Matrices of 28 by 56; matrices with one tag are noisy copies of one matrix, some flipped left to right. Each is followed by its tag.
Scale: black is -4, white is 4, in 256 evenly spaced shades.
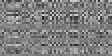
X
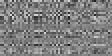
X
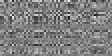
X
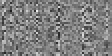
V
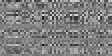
X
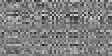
X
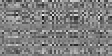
X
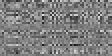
X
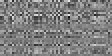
X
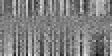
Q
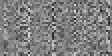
V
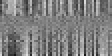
Q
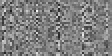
V
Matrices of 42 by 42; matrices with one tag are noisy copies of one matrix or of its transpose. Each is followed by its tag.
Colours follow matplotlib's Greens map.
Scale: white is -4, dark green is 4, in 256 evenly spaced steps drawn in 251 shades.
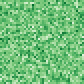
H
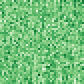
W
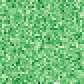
H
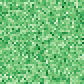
H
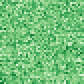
W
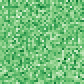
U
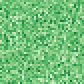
U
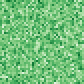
H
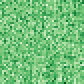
W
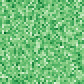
H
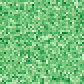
H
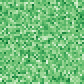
H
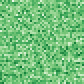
W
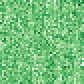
W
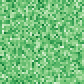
H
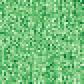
W
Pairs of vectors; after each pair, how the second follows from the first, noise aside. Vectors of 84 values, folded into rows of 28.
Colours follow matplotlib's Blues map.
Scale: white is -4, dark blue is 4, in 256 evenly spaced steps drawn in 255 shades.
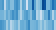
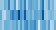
shuffled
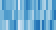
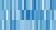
shuffled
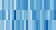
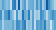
shuffled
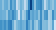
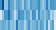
shuffled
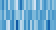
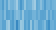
shrunk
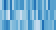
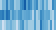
shuffled
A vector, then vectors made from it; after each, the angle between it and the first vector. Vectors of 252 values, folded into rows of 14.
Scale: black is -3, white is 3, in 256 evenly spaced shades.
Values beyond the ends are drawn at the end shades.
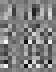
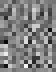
nearly opposite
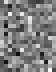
orthogonal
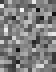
orthogonal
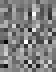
nearly opposite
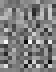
nearly parallel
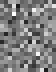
partly opposed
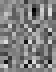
nearly parallel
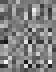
nearly opposite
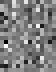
partly opposed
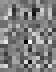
nearly parallel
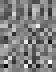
nearly opposite
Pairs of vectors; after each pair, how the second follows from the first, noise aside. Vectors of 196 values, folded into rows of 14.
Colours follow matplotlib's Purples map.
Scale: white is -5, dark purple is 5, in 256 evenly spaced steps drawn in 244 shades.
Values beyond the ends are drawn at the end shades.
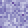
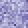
reversed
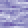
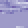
partly zeroed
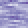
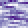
scaled up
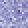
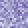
copied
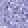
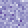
reversed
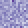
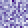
scaled up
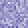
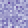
sign-scrambled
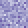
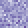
copied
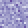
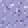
partly zeroed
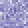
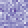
copied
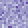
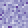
copied
